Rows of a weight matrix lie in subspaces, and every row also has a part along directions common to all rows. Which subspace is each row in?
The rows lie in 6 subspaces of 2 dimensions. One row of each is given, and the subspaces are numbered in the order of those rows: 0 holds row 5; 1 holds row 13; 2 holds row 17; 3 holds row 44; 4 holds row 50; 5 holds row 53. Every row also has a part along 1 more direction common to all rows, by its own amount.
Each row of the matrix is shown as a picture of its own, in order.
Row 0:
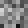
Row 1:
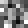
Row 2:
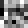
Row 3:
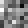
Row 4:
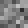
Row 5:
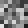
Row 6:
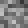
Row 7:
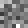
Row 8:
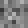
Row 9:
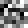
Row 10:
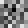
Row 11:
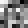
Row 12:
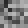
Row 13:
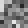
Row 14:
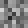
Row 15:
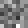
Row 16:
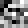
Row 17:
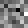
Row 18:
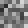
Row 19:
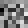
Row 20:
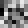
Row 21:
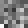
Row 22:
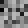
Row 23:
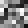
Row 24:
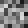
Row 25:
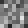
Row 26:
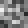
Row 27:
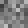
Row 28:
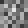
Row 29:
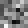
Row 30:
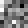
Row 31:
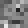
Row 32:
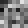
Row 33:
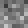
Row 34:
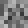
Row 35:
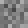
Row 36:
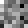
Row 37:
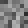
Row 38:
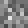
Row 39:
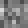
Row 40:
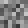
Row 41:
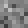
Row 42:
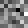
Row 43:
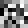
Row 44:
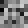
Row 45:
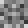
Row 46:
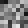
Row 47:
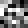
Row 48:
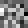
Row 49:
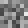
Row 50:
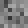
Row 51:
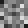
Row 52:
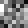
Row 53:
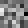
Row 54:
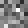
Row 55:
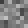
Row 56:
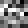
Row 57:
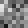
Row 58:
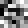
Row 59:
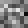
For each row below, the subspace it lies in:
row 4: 3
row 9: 0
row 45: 1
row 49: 5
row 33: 2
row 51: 1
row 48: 5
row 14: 4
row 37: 5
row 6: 3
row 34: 4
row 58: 3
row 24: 0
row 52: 2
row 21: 0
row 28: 0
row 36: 1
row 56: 0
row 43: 5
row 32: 5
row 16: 4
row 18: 0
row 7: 1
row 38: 4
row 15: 1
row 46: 5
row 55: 3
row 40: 5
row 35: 0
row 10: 0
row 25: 0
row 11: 5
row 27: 2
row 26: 3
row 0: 1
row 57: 2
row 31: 5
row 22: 3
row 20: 4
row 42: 2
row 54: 2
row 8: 4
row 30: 1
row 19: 5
